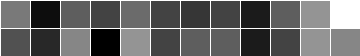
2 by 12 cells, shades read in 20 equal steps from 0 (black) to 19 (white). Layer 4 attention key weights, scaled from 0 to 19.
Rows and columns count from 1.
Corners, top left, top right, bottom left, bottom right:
9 19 6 10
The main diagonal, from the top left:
9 3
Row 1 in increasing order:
1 2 4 5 5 5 7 7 8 9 11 19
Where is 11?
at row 1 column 11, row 2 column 5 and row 2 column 11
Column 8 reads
5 7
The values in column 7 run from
4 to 7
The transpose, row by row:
9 6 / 1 3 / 7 10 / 5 0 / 8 11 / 5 5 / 4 7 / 5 7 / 2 2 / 7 5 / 11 11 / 19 10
